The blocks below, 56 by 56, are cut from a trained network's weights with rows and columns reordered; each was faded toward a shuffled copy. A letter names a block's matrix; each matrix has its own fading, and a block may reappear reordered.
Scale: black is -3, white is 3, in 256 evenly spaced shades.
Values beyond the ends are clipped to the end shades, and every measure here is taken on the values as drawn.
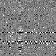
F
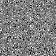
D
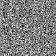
D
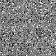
D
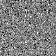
D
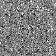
D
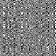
F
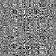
F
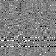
F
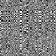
F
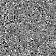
D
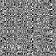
F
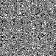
D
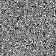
D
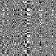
F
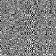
F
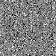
D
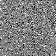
D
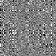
F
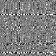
F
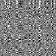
F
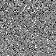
D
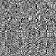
F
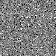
D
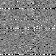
F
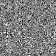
D
